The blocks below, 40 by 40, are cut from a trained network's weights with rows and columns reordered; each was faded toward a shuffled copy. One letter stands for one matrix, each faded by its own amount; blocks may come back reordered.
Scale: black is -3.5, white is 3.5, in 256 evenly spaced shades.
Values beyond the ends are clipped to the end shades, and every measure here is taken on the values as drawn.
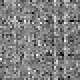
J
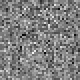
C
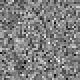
C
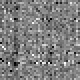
J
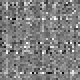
J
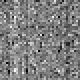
J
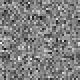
C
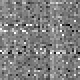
J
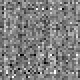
J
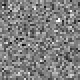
C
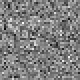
C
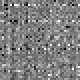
J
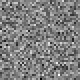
C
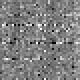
J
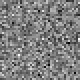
C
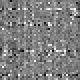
J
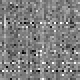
J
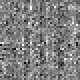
J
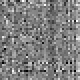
J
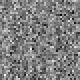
C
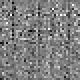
J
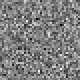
C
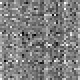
J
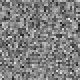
C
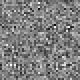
C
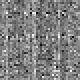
J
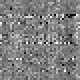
J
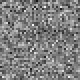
C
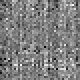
J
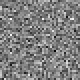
C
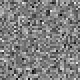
C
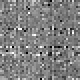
J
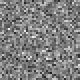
C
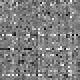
J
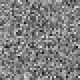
C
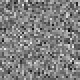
C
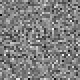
C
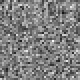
C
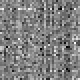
J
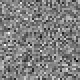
C
